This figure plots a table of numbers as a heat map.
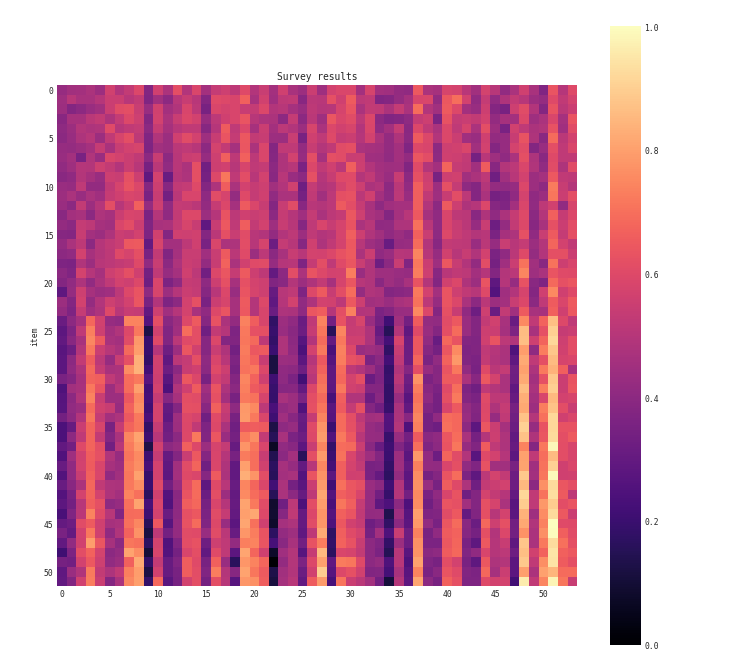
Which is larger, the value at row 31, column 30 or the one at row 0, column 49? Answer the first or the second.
the first
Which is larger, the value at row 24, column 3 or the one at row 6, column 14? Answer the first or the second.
the first
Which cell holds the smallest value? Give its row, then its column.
49, 22
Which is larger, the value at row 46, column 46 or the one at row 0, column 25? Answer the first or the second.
the first
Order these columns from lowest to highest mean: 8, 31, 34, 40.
34, 31, 40, 8
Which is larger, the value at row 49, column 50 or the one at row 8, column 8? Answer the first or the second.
the first
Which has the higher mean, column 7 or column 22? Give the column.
7
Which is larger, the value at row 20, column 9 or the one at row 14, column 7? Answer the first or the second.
the second
